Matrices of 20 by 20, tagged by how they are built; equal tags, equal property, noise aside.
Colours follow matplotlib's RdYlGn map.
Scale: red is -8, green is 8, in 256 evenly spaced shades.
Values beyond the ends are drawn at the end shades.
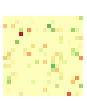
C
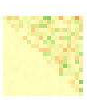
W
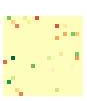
C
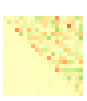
W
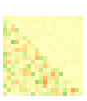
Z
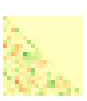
Z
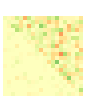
W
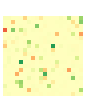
C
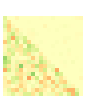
Z
